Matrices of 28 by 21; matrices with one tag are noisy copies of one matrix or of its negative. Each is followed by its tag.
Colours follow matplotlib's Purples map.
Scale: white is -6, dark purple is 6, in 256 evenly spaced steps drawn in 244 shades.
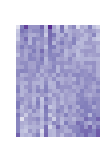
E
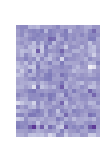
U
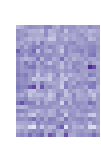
U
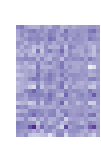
U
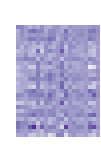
U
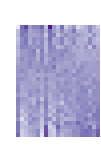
E
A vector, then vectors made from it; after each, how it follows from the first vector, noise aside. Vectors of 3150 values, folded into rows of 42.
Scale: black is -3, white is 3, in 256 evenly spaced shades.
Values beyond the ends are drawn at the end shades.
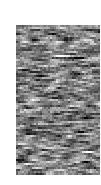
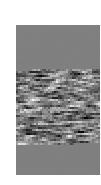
partly zeroed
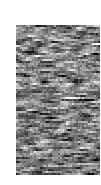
wrapped around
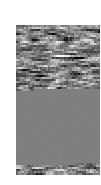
partly zeroed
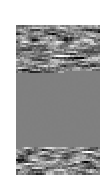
partly zeroed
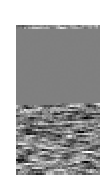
partly zeroed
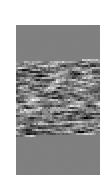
partly zeroed
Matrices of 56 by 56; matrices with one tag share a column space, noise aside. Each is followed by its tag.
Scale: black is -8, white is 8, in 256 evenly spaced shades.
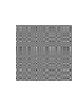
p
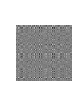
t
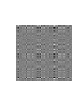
t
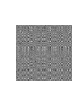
p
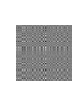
p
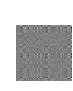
t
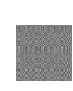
p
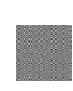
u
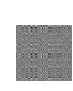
t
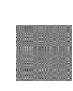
p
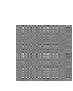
t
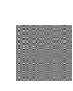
u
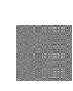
t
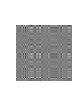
t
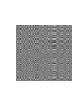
u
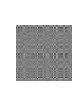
t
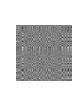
p
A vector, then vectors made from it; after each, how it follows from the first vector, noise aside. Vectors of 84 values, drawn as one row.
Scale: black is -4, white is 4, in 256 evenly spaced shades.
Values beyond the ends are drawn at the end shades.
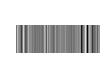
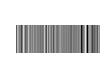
copied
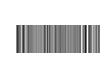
negated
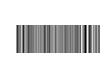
negated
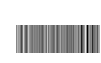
copied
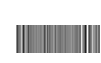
negated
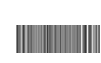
negated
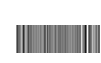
negated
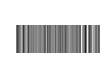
negated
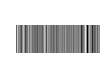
copied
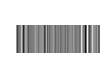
negated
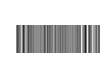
negated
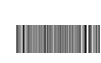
negated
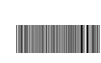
copied
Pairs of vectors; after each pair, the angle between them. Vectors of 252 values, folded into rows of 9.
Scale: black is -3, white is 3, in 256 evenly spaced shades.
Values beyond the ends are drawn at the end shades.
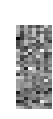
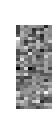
nearly opposite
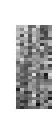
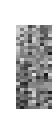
nearly parallel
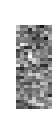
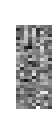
orthogonal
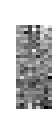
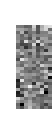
partly aligned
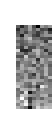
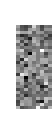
orthogonal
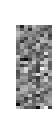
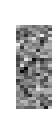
partly opposed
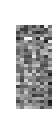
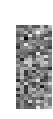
partly opposed
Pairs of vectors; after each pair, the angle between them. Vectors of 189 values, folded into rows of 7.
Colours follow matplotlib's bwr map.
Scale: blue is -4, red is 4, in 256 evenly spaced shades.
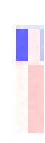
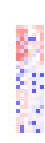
partly opposed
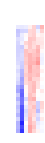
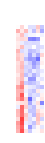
nearly opposite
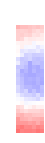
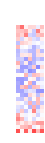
partly aligned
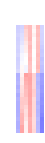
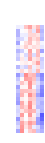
nearly parallel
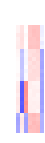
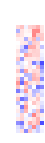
partly aligned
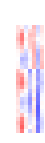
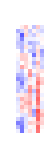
nearly opposite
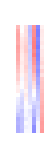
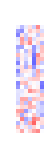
partly opposed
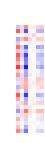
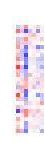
nearly parallel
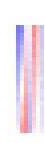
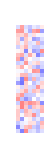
orthogonal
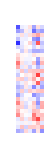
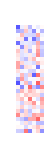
partly aligned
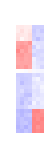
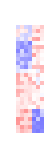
nearly opposite
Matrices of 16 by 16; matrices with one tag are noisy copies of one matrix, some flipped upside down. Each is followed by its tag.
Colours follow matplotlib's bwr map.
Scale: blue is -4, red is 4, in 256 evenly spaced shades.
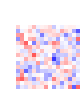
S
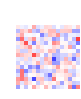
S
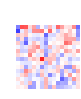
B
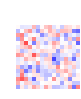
S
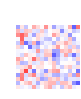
S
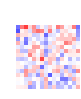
B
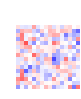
S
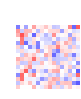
S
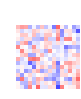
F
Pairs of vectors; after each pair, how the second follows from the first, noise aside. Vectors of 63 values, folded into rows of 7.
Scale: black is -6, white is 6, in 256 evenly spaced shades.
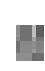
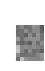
shuffled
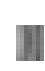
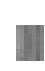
shrunk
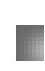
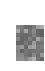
shuffled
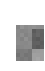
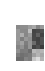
scaled up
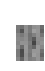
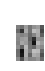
scaled up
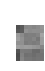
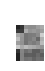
scaled up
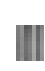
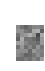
shuffled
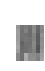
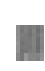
shrunk
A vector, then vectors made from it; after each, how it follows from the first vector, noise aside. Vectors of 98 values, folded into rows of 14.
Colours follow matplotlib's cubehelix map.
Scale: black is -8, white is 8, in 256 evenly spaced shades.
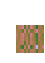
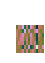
scaled up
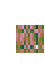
scaled up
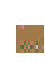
partly zeroed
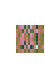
scaled up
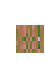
wrapped around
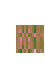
wrapped around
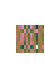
scaled up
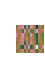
scaled up
